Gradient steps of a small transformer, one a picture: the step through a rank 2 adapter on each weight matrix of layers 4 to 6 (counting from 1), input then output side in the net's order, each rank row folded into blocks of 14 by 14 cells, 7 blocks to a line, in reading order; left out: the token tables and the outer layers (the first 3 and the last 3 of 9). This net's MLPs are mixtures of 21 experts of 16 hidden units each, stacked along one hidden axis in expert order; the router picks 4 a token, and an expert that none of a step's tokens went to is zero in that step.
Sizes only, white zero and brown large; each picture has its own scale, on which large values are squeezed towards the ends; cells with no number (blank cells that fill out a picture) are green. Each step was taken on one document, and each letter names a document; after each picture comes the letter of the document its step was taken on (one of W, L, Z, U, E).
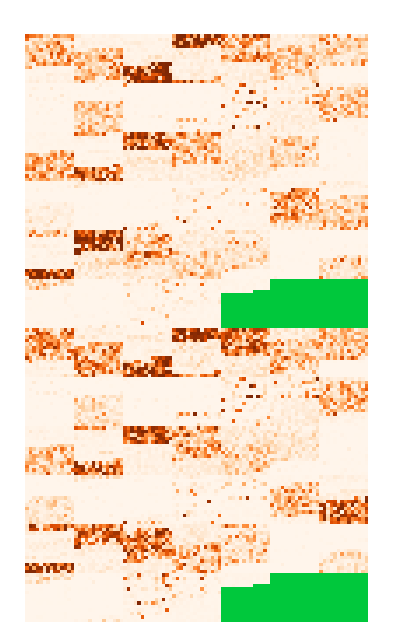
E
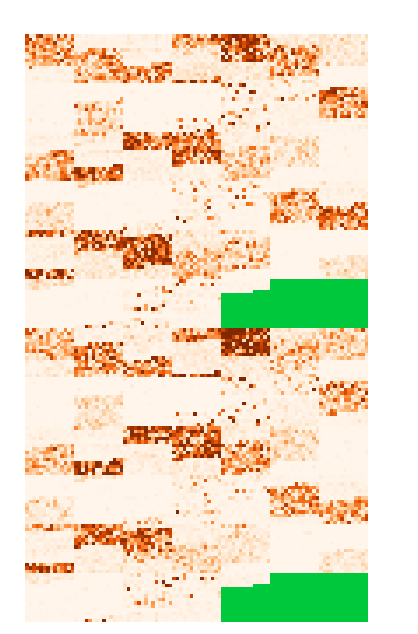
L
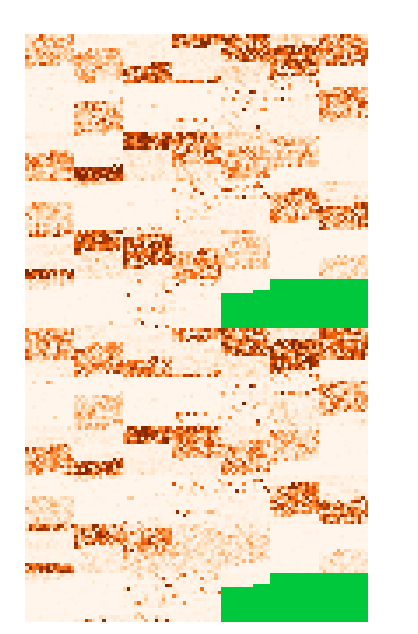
L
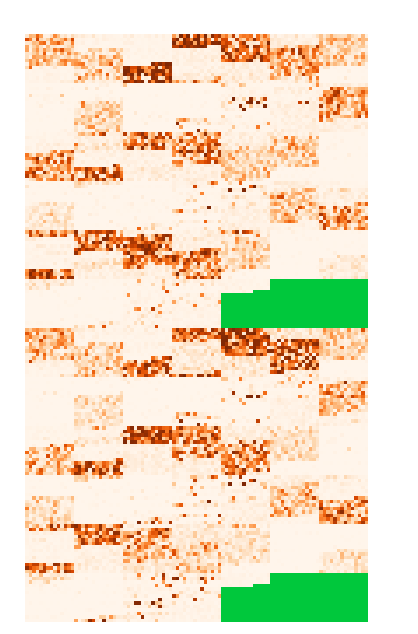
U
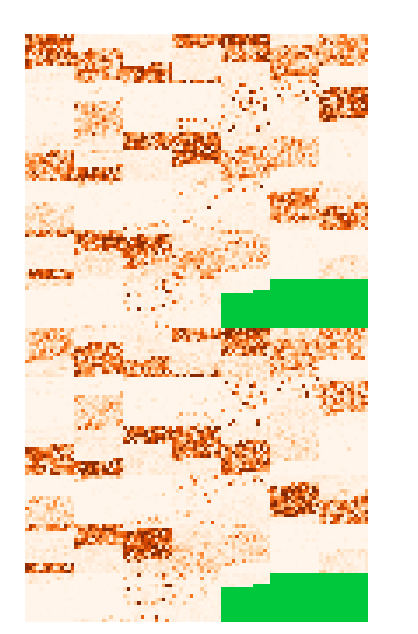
E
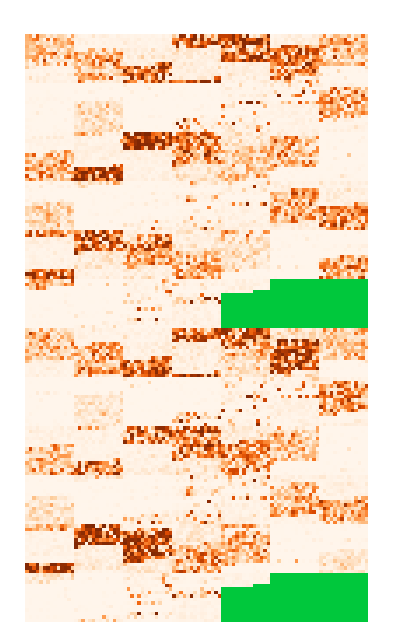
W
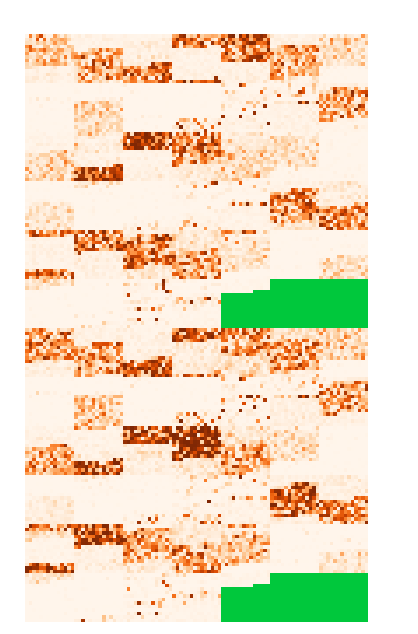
W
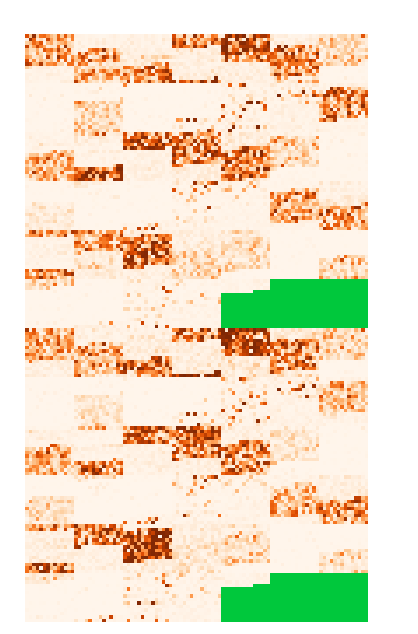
E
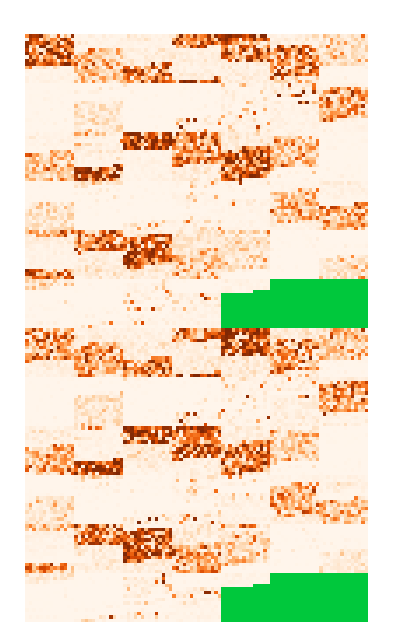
W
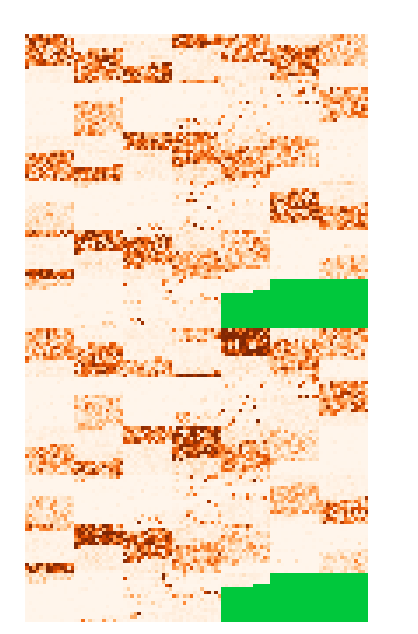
W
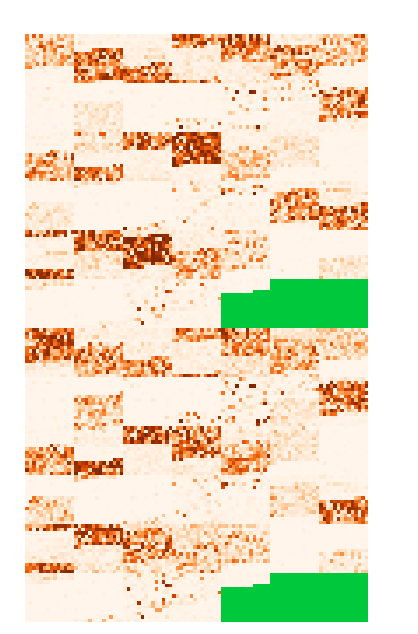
L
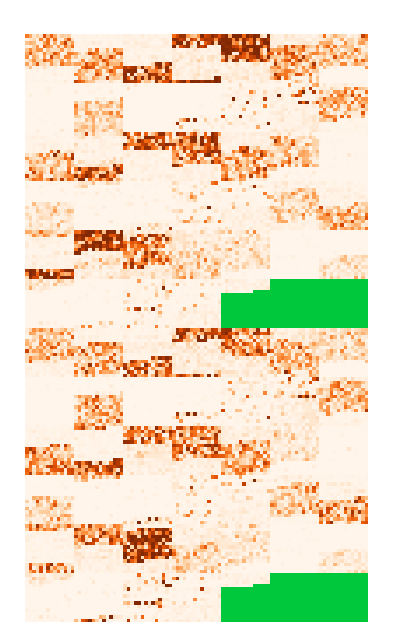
U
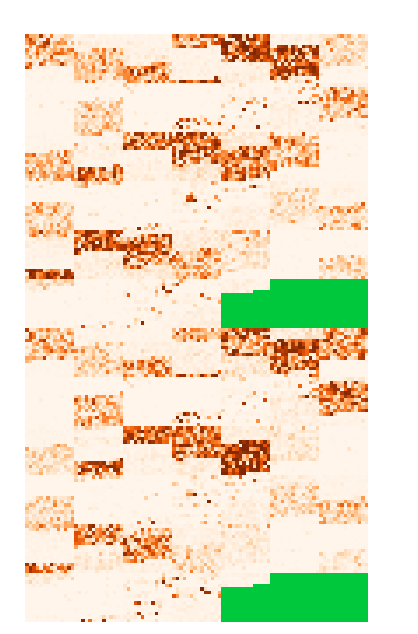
U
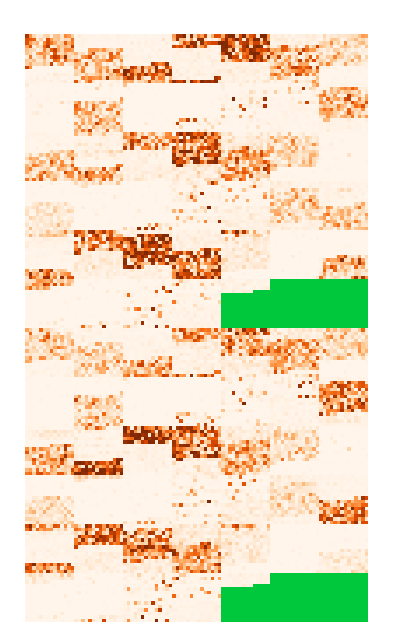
U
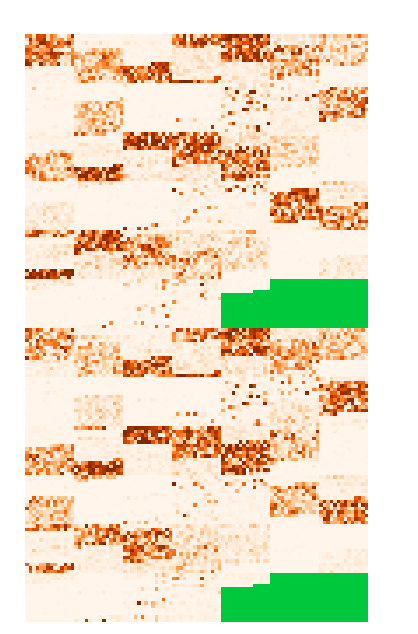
L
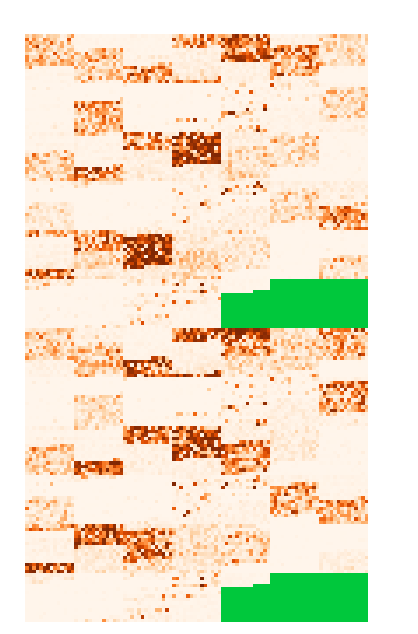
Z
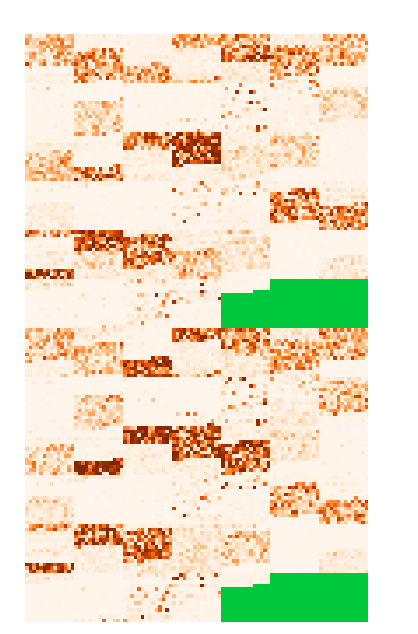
Z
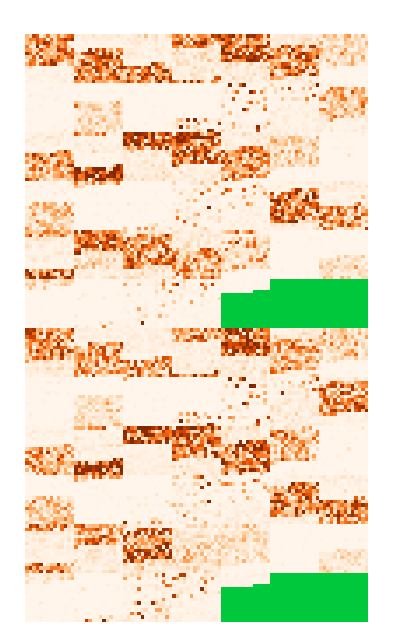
L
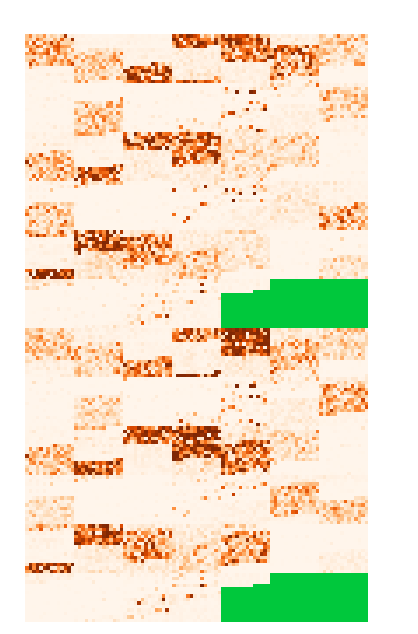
Z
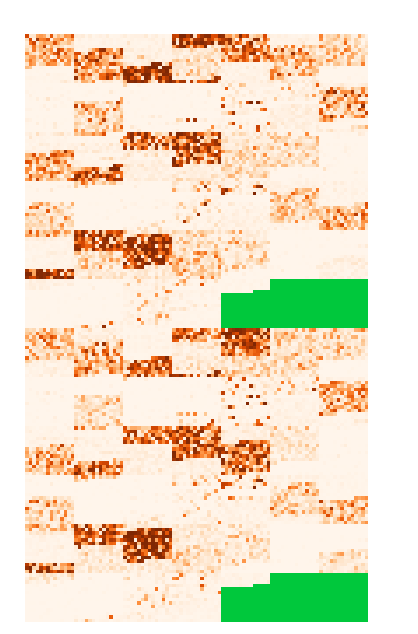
Z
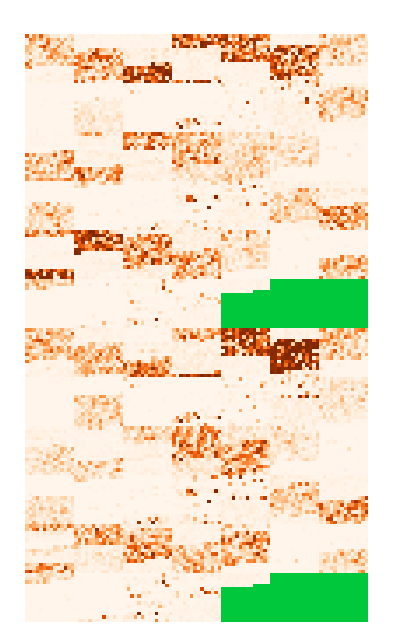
W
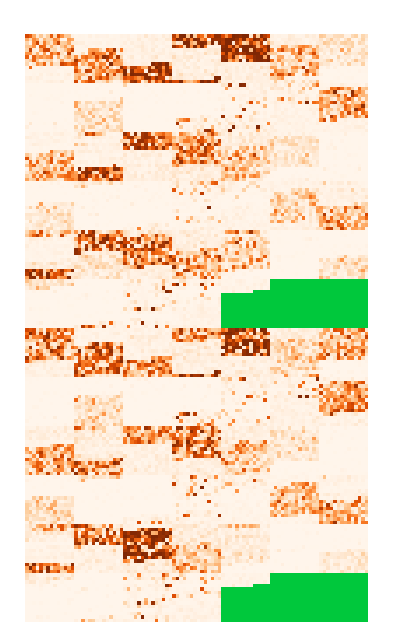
E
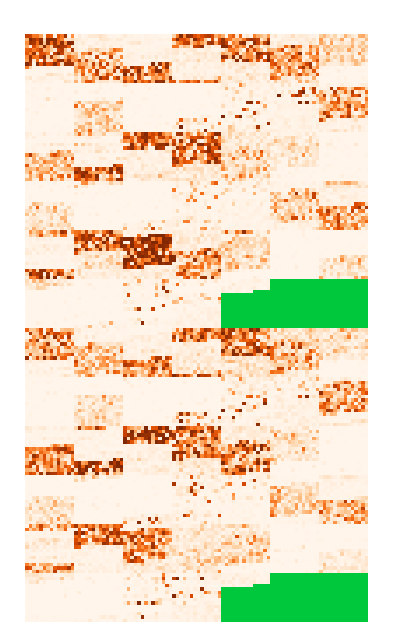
E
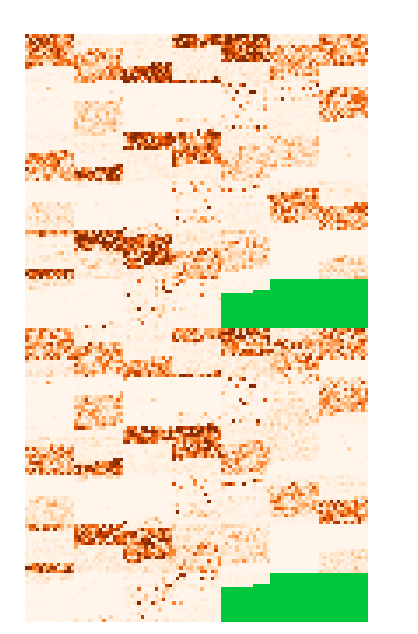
L
